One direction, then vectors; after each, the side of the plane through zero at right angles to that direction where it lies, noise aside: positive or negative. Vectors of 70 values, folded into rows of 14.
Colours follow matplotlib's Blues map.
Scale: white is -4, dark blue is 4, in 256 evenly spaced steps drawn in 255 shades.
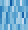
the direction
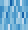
positive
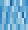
positive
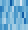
positive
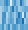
negative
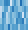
negative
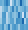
negative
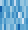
positive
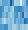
positive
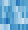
positive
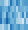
positive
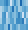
negative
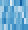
negative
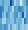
positive
